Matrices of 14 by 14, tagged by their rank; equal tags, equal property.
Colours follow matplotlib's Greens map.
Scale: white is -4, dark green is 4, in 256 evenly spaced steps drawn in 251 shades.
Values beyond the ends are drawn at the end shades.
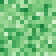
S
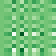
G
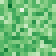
S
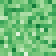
S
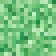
S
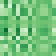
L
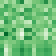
L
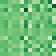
L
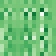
L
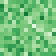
S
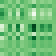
G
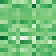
L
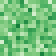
S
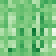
L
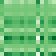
G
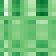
G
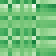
G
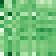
L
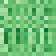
L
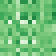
L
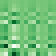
G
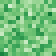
S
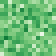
S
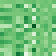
L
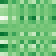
G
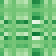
G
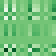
G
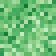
S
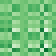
G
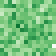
S
